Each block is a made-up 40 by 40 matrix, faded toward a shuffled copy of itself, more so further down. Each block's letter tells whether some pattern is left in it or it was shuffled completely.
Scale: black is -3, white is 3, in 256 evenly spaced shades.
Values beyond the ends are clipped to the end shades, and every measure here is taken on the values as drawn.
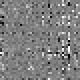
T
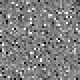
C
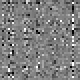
T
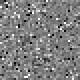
C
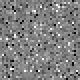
C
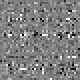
T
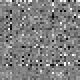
T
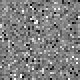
C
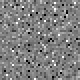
C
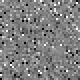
C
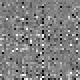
T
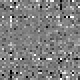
T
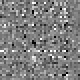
T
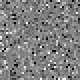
C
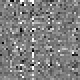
T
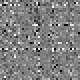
T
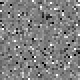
C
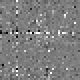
T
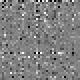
T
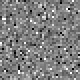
C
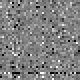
T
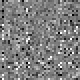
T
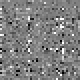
T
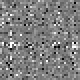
T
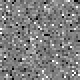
C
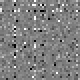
T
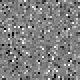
C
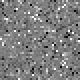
C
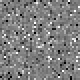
C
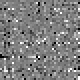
T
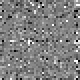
T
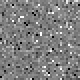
C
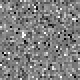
C
